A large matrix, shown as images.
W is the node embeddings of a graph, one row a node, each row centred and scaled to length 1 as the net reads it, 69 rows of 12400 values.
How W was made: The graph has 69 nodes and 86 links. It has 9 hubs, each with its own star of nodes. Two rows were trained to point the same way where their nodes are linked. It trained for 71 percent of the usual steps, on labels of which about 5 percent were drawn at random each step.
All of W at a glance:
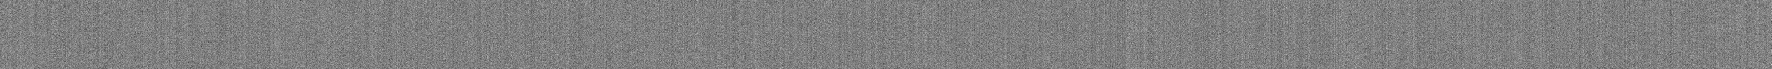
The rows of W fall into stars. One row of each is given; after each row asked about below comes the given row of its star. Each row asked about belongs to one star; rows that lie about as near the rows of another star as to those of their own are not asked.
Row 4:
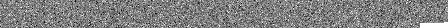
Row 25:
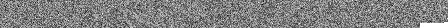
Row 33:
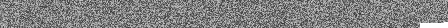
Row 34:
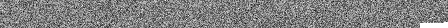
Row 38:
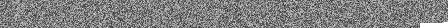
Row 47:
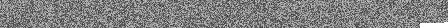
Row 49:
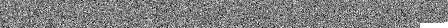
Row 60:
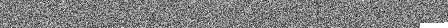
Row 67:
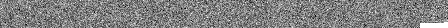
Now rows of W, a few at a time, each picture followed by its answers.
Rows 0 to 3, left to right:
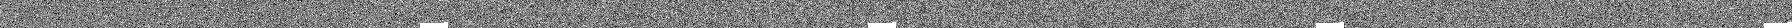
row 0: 33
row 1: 38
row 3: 38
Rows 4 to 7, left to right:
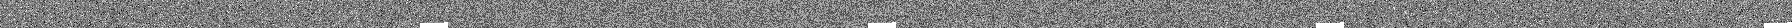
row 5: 4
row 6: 34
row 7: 47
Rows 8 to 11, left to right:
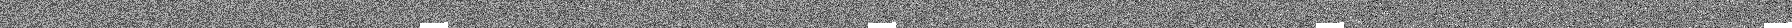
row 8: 60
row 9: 25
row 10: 33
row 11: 49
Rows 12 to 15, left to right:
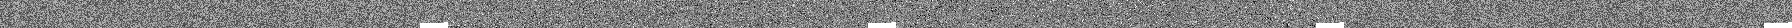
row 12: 38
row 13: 49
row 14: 33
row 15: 25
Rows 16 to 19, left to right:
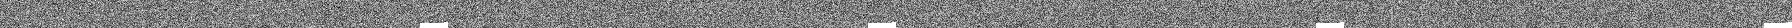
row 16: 60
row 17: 4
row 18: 49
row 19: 38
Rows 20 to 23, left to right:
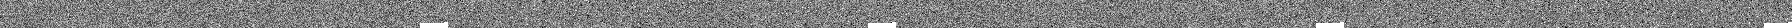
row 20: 4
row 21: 47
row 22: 47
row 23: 60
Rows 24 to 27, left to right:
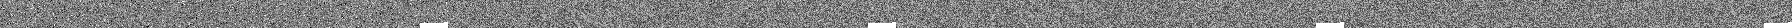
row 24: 4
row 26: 33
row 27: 47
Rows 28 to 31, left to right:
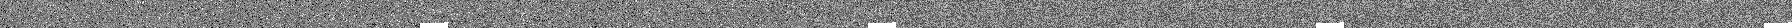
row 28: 25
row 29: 4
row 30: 25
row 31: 47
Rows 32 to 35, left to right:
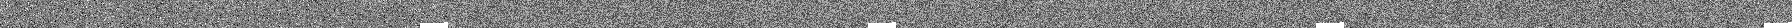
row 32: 49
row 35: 25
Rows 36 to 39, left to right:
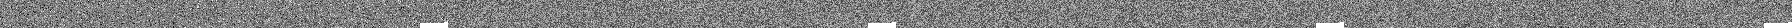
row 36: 49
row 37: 60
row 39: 47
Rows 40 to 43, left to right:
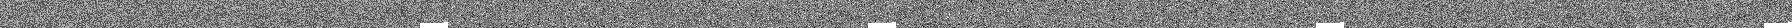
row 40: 49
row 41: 4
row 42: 4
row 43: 34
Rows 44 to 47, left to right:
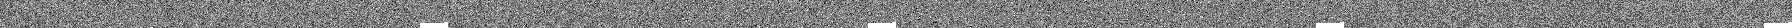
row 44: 38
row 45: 47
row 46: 60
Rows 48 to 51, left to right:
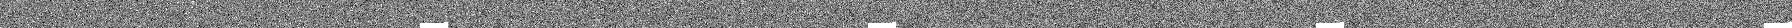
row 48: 67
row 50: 47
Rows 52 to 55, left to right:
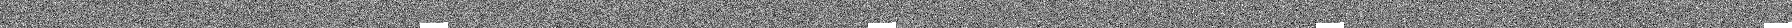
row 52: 38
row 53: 60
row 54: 34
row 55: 38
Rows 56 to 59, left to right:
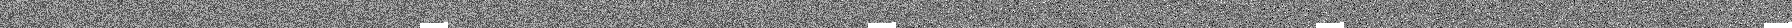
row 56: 67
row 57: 33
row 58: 67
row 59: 60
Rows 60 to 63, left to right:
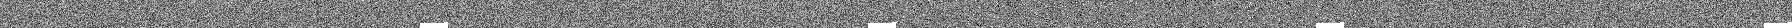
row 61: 34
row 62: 25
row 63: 47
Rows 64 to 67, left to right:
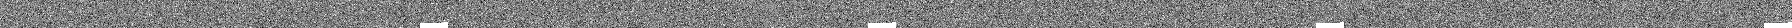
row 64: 49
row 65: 38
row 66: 38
